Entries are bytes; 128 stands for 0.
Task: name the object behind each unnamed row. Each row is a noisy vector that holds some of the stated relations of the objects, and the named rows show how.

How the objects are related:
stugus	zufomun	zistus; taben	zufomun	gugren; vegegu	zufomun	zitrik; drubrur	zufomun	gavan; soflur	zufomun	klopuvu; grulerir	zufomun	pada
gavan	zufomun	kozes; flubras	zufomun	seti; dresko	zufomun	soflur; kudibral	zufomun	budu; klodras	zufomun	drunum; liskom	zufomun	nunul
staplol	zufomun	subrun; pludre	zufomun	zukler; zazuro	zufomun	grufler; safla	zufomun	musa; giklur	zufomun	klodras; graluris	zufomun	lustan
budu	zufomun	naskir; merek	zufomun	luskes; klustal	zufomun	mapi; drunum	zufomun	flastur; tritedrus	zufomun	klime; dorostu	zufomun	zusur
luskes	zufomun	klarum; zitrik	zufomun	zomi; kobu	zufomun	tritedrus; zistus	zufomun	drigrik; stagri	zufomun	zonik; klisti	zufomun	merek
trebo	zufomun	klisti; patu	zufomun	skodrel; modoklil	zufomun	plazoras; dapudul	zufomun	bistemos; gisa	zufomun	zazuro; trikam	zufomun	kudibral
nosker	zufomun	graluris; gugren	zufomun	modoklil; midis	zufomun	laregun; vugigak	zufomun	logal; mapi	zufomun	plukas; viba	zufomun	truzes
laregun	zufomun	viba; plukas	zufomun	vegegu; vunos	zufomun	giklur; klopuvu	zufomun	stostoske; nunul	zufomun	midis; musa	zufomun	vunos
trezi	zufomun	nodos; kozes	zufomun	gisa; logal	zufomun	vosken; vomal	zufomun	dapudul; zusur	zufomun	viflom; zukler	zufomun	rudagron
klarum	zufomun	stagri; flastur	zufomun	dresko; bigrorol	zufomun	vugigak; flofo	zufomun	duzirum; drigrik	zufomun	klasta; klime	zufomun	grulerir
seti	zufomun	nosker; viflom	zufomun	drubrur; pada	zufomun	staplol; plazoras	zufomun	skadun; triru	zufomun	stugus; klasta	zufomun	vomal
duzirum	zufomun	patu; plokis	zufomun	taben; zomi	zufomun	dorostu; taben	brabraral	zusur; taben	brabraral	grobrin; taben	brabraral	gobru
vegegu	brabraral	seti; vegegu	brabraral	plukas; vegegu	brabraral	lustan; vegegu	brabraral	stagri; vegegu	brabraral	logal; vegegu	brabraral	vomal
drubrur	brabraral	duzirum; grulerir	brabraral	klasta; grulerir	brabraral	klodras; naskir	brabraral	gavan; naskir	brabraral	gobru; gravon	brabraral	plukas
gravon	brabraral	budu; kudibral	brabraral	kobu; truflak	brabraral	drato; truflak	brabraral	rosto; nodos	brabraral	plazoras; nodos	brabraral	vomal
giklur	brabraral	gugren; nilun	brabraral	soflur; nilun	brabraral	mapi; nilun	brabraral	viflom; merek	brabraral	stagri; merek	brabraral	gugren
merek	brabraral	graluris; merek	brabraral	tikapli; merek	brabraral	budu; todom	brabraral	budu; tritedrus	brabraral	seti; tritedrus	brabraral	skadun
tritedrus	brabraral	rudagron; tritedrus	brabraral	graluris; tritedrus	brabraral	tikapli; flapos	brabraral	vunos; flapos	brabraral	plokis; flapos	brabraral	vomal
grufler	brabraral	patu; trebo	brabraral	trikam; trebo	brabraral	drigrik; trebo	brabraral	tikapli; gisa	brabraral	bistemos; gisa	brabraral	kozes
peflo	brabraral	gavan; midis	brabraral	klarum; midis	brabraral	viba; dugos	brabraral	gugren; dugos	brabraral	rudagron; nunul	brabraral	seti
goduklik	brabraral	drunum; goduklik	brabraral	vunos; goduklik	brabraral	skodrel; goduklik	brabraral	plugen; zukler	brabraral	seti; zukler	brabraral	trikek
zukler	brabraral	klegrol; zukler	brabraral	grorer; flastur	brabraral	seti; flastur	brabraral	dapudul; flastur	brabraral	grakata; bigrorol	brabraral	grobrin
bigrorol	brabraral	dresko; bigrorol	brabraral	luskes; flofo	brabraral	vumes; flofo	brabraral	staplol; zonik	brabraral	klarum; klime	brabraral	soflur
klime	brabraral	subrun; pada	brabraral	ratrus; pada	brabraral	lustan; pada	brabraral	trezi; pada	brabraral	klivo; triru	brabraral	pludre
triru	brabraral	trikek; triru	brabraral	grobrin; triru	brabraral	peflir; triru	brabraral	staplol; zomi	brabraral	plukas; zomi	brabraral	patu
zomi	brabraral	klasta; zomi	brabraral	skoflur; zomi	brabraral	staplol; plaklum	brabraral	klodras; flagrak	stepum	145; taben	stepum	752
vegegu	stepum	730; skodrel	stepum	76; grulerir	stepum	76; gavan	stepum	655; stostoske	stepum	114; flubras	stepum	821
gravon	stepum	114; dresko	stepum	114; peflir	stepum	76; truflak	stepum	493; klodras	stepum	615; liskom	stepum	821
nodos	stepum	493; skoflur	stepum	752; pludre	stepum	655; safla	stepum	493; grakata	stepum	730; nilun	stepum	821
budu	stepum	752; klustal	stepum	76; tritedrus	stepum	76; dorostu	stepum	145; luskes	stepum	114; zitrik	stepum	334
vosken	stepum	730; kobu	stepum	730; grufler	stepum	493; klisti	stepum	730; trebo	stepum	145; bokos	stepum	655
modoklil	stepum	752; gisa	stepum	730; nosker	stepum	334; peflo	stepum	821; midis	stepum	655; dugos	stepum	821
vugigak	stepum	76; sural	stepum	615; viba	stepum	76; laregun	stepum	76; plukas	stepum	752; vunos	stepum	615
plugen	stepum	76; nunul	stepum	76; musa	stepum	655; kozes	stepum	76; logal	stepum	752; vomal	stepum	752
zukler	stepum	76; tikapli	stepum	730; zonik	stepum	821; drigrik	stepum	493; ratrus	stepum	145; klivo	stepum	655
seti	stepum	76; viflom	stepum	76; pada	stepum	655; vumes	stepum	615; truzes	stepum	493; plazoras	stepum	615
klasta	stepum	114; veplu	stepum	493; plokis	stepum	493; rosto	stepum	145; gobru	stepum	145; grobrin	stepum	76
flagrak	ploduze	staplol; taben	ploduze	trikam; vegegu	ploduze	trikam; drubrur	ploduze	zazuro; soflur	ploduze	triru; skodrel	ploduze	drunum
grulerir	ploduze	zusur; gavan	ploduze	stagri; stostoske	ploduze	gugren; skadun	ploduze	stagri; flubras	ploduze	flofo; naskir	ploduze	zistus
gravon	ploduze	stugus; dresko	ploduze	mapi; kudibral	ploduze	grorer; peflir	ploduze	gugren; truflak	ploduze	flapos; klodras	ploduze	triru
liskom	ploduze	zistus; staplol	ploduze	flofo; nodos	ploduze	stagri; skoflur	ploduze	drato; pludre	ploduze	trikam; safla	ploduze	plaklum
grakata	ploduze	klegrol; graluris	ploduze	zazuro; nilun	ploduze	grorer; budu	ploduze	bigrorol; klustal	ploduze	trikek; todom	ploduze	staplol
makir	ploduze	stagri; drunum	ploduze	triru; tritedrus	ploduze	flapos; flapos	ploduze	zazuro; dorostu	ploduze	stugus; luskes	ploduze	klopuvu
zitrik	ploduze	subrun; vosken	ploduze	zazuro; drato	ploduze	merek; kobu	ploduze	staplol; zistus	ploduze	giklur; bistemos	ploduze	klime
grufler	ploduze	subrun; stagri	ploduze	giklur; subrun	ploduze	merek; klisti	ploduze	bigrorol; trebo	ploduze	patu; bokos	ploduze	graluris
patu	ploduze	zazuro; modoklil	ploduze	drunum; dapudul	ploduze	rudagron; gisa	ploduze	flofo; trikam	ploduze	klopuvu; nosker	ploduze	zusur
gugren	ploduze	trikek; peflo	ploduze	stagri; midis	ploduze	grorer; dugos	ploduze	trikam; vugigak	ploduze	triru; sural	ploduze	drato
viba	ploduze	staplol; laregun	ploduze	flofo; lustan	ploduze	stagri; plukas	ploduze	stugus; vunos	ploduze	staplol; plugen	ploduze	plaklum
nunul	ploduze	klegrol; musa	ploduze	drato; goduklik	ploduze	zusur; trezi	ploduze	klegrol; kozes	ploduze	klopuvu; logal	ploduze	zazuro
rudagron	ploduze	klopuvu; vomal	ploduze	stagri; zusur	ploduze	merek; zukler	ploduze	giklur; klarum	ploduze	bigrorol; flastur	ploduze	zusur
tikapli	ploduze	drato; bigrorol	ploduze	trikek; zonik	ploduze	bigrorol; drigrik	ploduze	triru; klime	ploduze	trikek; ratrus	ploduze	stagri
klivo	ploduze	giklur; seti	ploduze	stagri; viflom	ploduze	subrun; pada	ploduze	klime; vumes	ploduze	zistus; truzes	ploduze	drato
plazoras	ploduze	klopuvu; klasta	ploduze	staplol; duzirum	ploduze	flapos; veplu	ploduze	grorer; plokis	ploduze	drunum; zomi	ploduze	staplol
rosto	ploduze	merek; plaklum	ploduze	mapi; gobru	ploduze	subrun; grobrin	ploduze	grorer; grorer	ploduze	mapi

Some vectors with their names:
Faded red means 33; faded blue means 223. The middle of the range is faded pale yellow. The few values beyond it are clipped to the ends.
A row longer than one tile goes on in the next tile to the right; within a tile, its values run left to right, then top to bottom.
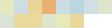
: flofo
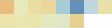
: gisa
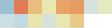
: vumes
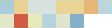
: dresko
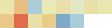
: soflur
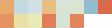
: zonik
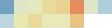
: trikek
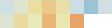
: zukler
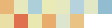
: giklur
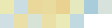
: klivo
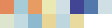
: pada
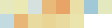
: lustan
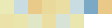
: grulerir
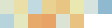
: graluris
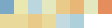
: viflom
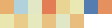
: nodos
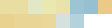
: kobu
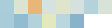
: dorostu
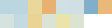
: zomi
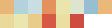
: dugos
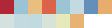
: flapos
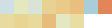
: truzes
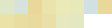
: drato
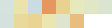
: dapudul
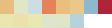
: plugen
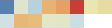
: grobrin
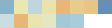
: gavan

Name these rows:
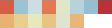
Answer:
nilun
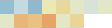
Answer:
budu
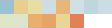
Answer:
tikapli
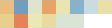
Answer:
modoklil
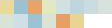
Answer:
gravon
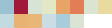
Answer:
klodras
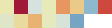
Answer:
vunos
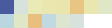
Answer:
zusur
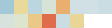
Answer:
gugren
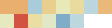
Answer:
drunum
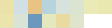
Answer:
stostoske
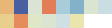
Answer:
taben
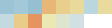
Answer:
plukas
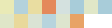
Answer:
triru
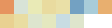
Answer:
kudibral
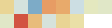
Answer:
vomal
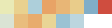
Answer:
plokis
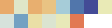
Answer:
vegegu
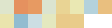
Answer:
sural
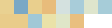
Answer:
naskir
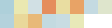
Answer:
patu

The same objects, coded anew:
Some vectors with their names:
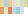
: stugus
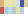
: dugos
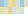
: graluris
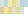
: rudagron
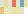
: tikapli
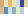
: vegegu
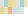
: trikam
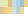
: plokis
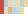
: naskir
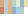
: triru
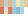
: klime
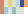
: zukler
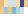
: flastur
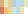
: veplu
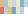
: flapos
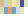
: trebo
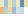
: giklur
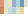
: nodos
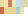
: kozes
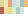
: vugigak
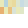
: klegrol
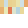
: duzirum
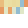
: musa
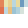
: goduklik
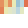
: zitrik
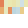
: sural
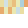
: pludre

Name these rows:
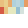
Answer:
nosker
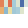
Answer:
zomi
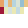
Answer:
peflo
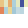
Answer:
pada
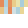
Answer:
dorostu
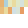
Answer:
vumes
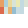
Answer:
plaklum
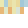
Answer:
ratrus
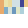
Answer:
tritedrus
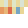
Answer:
soflur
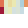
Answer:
zonik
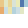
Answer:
todom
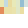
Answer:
klivo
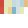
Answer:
truflak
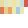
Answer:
dresko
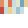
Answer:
gisa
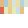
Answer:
makir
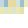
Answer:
stagri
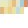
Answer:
klasta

